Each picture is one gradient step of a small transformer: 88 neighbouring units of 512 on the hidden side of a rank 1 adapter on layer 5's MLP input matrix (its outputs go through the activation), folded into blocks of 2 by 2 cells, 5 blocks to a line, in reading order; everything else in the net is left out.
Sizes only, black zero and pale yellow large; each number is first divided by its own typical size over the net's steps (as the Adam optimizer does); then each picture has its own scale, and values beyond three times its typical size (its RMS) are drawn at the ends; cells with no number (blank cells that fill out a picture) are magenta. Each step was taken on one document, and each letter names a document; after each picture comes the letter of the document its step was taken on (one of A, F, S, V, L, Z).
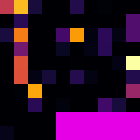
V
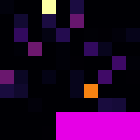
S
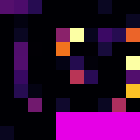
V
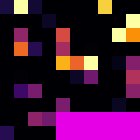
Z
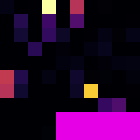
S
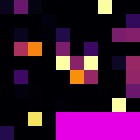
Z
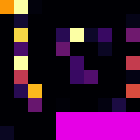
V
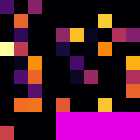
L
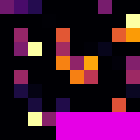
Z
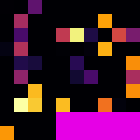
L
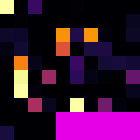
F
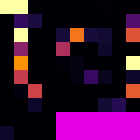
V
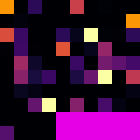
F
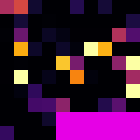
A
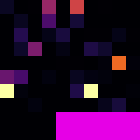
S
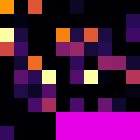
F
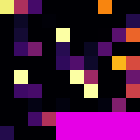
Z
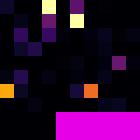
S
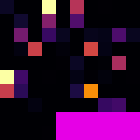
S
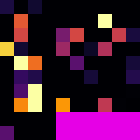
L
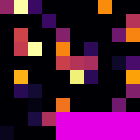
Z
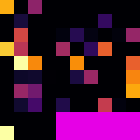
L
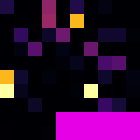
S
